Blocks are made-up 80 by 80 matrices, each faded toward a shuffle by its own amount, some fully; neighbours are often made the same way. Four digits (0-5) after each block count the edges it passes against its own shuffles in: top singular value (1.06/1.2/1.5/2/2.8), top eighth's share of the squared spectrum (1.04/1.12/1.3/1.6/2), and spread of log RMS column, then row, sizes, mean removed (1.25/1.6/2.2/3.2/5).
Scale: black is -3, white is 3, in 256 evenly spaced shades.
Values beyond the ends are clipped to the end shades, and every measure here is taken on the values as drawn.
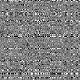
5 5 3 4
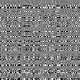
5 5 3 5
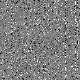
2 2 2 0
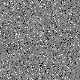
1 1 1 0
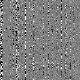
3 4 4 1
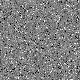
0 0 0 0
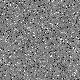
0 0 0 0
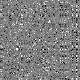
4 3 2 1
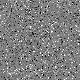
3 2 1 0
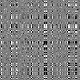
5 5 4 4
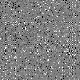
4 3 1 1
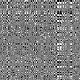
5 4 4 3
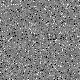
2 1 0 0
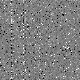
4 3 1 0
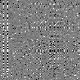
5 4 2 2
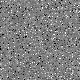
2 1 0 0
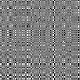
5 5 4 4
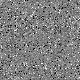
1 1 1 2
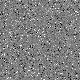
0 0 0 0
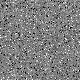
0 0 0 0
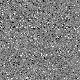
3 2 0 1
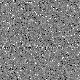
3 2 0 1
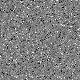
0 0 0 0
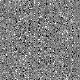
1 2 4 0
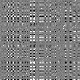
5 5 4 4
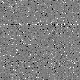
4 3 1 1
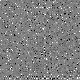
3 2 1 1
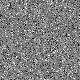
1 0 0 0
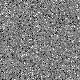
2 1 0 0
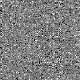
4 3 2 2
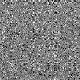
4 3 2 2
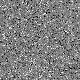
0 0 0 0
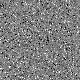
1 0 0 0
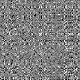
4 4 3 3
